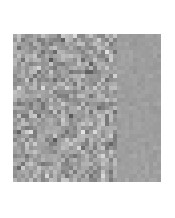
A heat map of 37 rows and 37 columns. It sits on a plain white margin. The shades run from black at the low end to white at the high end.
No overall slope runs across the table. The grain is fine, like static. No regular stripes run through it. The right part is calmer, past a seam about 70% of the way across. Neither half mirrors the other. Overall the values sit about 60% of the way up the scale.
